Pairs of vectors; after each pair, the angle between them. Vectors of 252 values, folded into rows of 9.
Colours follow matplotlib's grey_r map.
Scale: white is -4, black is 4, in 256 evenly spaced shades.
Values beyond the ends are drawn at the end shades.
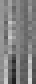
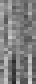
nearly parallel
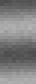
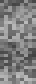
partly aligned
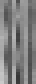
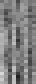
nearly parallel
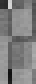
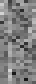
partly opposed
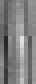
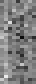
partly opposed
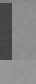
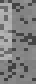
partly opposed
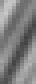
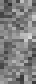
partly opposed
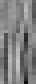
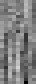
nearly parallel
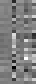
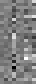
nearly parallel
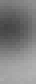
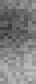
nearly parallel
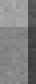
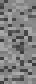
orthogonal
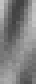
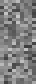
orthogonal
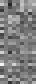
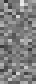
partly aligned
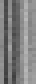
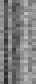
nearly parallel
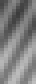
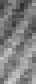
nearly parallel
